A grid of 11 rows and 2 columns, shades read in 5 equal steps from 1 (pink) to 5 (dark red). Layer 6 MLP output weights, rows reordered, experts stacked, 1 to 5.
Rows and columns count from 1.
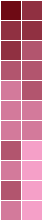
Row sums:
9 8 7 6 5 4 4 4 3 4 3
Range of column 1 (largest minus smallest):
3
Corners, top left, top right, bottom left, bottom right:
5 4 2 1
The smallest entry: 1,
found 4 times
